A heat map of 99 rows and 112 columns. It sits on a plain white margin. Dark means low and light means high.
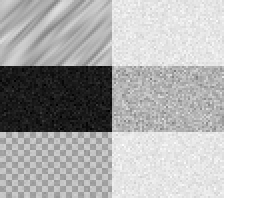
The table splits into 3 rows of 2 panels. Panel 1,1: high, slanting up to the right. Panel 1,2: very high, fine-grained, faint in contrast. Panel 2,1: very low, fine-grained, faint in contrast. Panel 2,2: high, fine-grained. Panel 3,1: high, checkered. Panel 3,2: very high, fine-grained, faint in contrast.
